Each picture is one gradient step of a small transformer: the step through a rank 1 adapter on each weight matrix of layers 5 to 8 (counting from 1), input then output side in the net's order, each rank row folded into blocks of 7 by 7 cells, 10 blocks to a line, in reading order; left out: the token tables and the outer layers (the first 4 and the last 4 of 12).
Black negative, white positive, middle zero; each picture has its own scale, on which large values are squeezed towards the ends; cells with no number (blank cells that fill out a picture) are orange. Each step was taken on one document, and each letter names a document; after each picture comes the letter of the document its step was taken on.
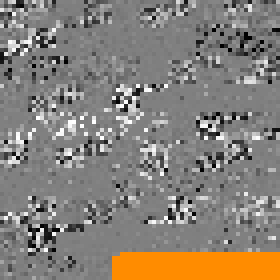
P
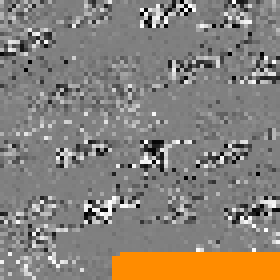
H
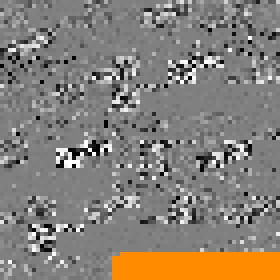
H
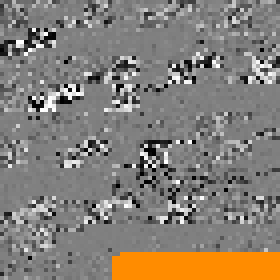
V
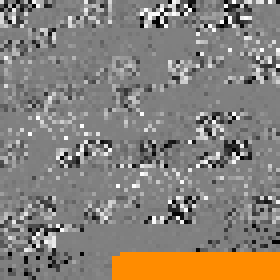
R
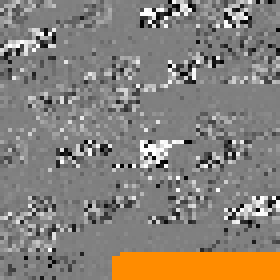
P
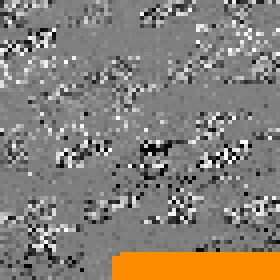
H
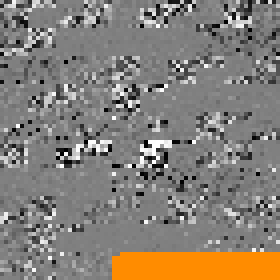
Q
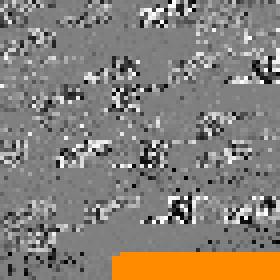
R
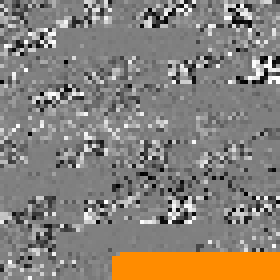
Q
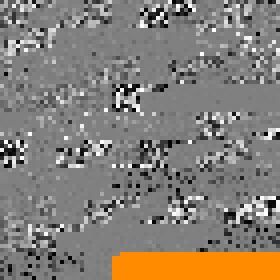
R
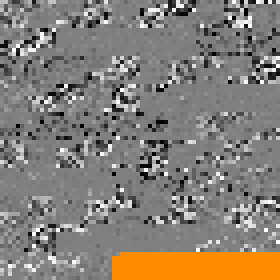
H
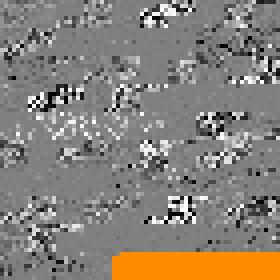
P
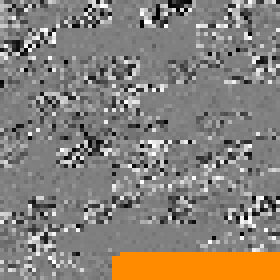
Q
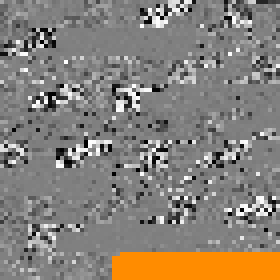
Q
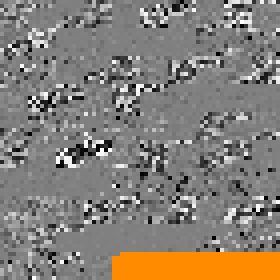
H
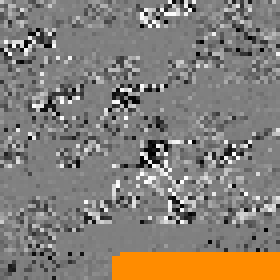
V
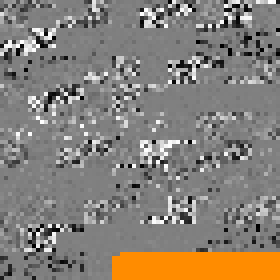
P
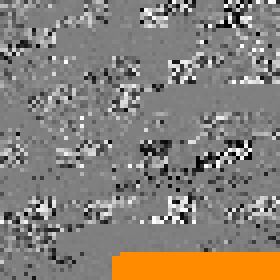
P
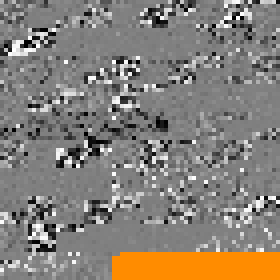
Q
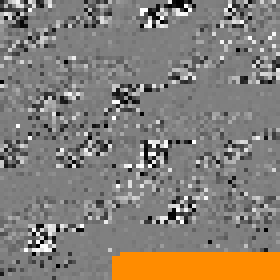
V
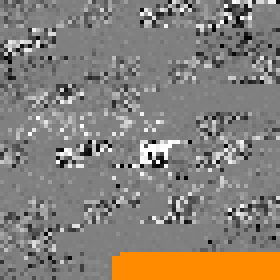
P
